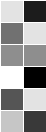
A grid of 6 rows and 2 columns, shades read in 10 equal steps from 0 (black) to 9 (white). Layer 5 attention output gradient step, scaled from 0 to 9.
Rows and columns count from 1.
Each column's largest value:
9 8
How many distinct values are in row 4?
2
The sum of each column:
36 24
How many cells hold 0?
1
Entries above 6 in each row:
1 1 0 1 1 1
